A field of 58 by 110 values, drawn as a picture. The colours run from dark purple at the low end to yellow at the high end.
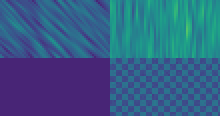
It is made of 2 by 2 panels. Panel 1,1: low, slanting down to the right. Panel 1,2: middling, streaked downward. Panel 2,1: very low, flat. Panel 2,2: low, checkered.
